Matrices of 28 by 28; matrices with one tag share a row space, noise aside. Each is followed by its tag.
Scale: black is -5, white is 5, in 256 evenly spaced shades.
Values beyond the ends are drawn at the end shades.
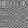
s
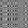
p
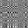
p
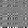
p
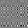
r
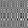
r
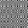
r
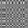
s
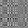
p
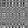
s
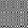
r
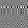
r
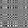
p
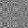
p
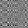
p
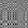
p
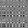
s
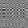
s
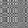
p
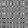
s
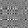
p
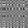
s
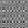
s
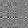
p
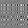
r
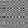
s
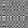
s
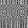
r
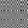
r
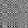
p
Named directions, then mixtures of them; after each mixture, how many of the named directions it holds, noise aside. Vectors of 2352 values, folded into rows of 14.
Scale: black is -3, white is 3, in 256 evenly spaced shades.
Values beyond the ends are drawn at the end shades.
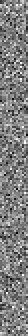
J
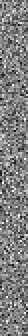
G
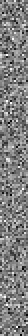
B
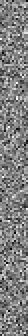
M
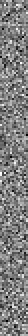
two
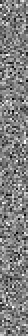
two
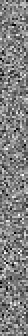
three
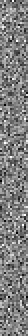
three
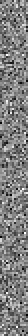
three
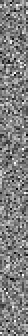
three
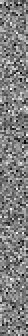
one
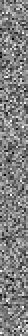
two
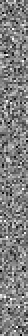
one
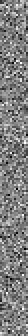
one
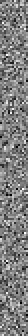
three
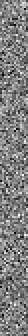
three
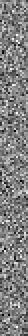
three
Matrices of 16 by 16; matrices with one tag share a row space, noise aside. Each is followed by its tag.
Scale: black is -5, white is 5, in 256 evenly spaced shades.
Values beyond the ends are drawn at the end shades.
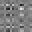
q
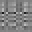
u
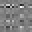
q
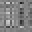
q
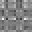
u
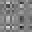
q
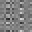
q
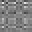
u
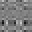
u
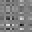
q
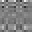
u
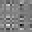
q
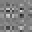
q
